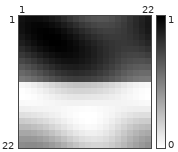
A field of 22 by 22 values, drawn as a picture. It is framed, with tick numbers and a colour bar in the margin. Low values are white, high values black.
Seam: horizontal, 50% of the way down, the top part higher. Lone odd cells: none. Histogram: two levels. Ninth with the lowest average: bottom middle. Ninth with the highest average: top left.
